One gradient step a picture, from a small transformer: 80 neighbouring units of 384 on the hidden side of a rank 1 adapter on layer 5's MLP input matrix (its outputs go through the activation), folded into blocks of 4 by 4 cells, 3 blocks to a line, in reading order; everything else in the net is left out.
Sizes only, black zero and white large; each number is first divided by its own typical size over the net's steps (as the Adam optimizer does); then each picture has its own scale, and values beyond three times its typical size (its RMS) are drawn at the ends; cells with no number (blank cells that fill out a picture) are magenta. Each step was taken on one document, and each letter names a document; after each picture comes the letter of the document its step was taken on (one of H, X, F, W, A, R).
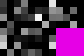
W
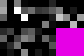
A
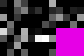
A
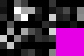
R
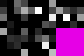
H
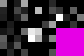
A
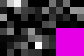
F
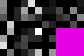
W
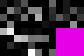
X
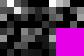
F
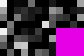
W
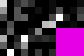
W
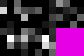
H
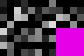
R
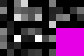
F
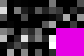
A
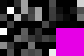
X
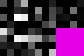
X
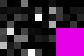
X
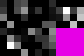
H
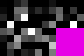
A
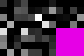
R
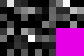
F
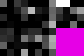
F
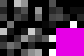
X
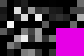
X
